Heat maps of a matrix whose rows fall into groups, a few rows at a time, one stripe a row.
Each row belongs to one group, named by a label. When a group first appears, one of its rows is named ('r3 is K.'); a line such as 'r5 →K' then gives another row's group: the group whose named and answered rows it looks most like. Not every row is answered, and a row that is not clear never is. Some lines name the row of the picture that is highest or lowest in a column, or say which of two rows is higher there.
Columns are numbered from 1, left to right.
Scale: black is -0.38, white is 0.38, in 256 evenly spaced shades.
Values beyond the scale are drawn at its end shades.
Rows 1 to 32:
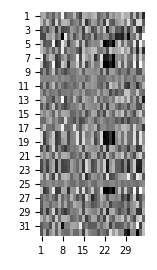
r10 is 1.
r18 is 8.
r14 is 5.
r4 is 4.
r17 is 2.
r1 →2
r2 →1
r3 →5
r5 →8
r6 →2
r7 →8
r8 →8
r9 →5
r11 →5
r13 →2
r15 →1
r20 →5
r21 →1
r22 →5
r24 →1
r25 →4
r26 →8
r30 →1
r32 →5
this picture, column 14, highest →31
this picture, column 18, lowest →27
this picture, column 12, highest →17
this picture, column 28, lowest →4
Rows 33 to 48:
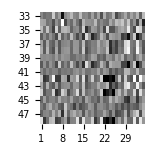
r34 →2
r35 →1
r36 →5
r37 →1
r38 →1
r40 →5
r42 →8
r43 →1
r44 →8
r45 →5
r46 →4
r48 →8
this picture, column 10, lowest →42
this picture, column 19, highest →34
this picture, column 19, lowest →48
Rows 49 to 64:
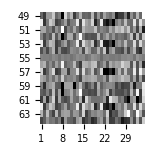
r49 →4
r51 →2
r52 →4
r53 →8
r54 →5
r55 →1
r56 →2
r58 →2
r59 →4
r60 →4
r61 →5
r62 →8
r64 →4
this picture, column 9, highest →49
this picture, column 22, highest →54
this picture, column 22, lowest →57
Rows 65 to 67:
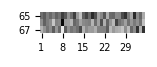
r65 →4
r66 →4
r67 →2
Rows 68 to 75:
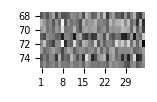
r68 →5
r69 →2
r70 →2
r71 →4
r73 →4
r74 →5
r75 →5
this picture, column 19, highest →72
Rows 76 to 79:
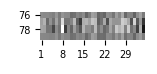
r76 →1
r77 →2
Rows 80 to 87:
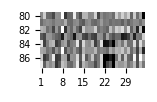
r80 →2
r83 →4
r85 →2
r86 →8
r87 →8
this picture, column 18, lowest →83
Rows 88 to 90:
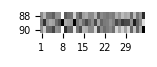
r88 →2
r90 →2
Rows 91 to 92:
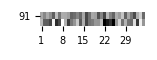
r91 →1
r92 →8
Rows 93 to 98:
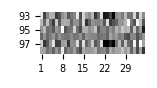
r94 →1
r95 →2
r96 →5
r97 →8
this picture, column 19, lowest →93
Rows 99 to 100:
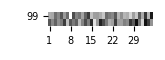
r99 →2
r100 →5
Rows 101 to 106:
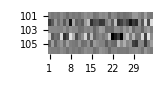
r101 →1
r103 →1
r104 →8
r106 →1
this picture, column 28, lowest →102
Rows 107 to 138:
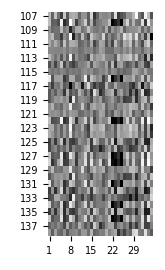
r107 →1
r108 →8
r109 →4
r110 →2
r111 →1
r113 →2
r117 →4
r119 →4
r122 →8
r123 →2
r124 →2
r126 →4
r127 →8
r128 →8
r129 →2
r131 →8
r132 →5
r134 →8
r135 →5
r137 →5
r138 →1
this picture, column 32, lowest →117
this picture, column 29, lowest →117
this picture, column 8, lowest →117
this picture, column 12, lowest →117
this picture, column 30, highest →107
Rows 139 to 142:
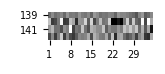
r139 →5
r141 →2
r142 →5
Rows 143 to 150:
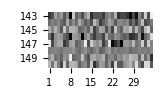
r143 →4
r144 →5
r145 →1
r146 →4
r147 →8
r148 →4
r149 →2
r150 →1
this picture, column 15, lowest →143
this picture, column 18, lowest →144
